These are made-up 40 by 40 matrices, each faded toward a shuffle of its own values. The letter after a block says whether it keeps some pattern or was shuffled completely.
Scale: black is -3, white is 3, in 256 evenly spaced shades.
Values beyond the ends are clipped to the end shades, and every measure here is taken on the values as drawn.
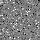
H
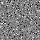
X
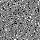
X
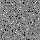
H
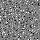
H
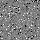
X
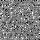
H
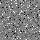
X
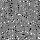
H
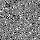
H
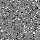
H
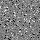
H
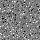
X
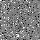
H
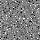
H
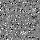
H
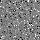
X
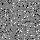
H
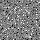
H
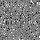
H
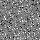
X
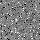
H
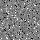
X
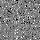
H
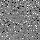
H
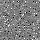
H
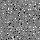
H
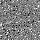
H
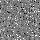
H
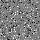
H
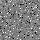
X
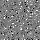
H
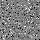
H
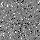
X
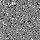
H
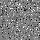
H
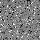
X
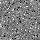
X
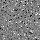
X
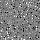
H
